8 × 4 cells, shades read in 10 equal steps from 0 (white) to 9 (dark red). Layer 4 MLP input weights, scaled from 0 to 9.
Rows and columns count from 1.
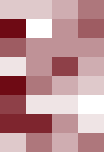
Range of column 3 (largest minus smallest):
6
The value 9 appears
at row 2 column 1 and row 5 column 1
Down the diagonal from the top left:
2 0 4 3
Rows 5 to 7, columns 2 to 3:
5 3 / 1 1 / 8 4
